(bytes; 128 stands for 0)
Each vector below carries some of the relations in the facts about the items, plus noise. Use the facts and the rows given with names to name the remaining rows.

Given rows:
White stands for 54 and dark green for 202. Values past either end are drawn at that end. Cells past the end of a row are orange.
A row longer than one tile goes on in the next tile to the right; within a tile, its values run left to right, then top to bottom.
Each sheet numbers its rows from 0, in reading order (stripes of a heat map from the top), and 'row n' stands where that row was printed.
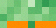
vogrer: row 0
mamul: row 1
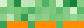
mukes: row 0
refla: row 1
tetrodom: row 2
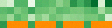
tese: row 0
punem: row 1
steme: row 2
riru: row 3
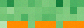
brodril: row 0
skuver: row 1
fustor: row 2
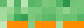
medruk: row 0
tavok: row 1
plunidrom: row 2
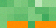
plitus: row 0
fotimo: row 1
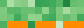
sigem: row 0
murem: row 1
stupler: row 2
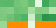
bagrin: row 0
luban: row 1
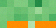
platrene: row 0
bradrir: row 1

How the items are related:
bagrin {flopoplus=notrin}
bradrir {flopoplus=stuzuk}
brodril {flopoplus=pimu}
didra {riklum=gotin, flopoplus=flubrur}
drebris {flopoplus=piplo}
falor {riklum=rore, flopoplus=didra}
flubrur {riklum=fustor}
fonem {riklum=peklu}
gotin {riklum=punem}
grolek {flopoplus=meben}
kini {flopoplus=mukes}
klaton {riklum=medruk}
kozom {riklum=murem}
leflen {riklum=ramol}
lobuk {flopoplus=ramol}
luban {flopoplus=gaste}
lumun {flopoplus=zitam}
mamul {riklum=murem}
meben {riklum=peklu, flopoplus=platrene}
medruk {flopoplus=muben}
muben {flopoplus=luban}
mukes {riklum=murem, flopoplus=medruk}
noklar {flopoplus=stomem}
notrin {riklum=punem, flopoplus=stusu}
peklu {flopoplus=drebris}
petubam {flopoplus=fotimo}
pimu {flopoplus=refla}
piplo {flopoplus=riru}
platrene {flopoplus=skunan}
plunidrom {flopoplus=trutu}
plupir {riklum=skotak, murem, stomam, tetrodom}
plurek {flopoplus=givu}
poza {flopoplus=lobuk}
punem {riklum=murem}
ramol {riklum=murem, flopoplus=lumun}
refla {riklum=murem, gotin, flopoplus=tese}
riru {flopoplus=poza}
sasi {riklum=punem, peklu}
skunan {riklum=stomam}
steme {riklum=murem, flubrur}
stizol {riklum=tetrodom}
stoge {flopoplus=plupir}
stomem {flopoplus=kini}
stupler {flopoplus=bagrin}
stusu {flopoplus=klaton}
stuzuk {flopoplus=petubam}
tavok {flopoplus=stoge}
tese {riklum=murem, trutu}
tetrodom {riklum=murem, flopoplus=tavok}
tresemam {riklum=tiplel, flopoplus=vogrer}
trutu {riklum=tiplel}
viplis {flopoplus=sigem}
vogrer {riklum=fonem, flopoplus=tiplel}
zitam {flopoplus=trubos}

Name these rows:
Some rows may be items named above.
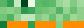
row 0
lobuk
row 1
punem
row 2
didra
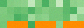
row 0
stusu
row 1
refla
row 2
sasi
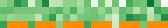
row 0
steme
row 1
mukes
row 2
notrin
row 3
skunan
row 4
gaste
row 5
noklar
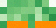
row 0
punem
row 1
stomem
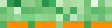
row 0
tetrodom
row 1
steme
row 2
gotin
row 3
klaton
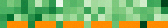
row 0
zitam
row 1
trubos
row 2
punem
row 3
gotin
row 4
stizol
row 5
ramol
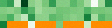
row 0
lobuk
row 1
tresemam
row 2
leflen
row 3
trutu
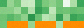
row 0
stomam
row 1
fonem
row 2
tiplel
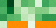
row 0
peklu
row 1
luban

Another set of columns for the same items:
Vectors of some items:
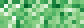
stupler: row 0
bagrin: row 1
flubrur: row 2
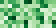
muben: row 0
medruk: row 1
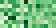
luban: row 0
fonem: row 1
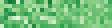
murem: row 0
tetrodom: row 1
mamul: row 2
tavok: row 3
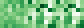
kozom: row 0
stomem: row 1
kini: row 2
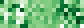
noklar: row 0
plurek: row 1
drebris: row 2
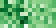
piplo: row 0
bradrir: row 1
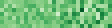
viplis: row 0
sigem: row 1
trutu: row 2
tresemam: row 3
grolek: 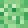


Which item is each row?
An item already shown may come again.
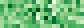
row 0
fonem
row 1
lobuk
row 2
tetrodom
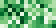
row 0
peklu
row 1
mukes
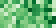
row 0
bagrin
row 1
riru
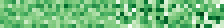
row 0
stomam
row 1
sasi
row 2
fonem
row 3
sasi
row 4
klaton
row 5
poza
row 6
plupir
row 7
trubos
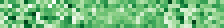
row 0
muben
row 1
lumun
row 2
mukes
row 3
steme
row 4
refla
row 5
tese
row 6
medruk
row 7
fustor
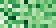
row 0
gaste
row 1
meben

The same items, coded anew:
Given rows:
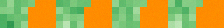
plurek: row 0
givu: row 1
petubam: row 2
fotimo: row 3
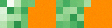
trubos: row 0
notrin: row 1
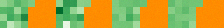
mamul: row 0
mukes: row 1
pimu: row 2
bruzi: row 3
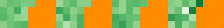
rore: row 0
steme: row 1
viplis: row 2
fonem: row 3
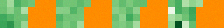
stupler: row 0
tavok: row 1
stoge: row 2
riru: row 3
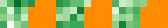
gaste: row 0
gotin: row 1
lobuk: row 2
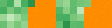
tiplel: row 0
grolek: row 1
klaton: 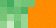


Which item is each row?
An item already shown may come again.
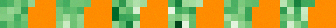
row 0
didra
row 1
klaton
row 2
noklar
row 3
drebris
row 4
tese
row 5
muben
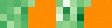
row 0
refla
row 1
ramol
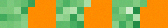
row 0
vogrer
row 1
notrin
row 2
sasi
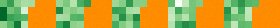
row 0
noklar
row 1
tresemam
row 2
tetrodom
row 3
zitam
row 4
medruk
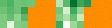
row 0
plupir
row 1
gaste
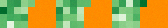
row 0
mukes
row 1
medruk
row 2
trutu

